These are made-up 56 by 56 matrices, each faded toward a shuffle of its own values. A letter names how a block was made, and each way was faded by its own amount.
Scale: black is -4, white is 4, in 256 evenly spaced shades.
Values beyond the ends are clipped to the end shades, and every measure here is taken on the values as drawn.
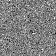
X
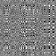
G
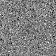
X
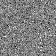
X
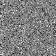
X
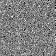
X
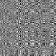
G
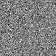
X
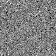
X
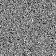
X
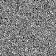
X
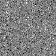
X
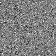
X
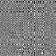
G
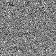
X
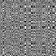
G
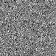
X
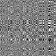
G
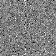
X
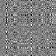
G
